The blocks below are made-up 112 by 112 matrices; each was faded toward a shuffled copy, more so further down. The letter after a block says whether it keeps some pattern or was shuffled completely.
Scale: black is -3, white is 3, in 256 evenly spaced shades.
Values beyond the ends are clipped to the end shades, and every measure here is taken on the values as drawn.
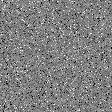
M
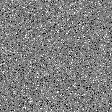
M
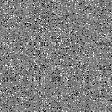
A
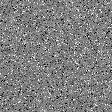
M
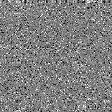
A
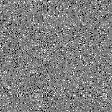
A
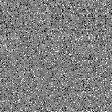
A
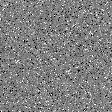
M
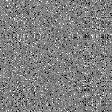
A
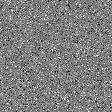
M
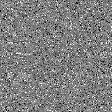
A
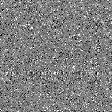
A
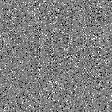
A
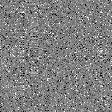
A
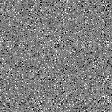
A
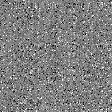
A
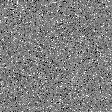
M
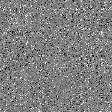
A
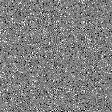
A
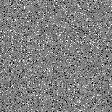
A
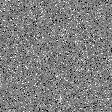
M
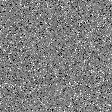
M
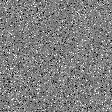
M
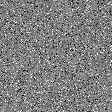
M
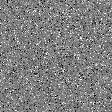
M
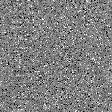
A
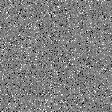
A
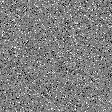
M
